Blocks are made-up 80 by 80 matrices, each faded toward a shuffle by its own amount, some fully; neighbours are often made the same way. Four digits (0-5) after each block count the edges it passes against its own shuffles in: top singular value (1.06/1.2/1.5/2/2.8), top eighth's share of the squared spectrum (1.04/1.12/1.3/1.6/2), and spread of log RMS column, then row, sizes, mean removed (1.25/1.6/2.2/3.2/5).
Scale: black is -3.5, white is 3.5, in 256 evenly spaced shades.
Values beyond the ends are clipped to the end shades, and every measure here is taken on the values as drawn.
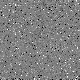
1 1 0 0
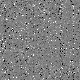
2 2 2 0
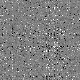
2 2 2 2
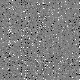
2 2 2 1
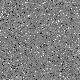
0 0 0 0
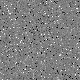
0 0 0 0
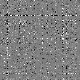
3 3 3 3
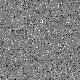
2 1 0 0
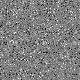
2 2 0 1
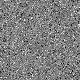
1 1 0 0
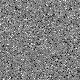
0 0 0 0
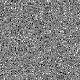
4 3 1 1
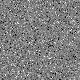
1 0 0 0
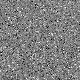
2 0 0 0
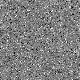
2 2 0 0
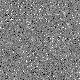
0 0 0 0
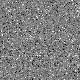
0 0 0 1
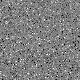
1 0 0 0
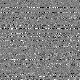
2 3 0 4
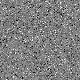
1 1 0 0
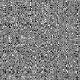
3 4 3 2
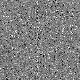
2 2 1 0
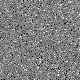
0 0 0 0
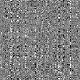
4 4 3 2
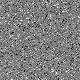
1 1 0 0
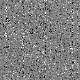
1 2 2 0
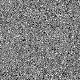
0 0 0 1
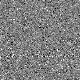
1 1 0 2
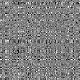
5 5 3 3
